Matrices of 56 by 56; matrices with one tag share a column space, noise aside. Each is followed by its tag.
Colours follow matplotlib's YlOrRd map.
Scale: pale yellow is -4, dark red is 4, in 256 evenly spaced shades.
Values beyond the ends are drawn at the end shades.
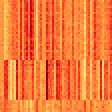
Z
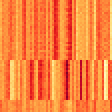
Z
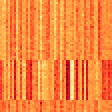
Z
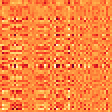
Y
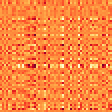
Y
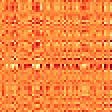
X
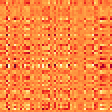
Y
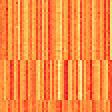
Z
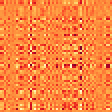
Y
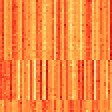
Z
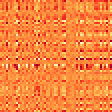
X
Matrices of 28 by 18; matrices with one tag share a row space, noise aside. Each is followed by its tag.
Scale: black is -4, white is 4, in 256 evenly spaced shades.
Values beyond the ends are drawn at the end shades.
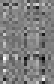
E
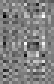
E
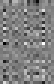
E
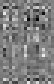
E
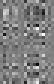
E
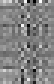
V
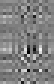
V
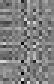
V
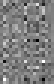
E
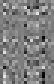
E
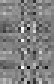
V
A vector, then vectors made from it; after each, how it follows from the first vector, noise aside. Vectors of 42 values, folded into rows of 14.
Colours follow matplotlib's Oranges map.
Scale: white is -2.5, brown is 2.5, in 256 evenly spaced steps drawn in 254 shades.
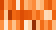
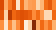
copied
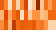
wrapped around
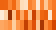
wrapped around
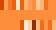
partly zeroed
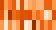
copied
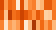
copied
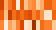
copied
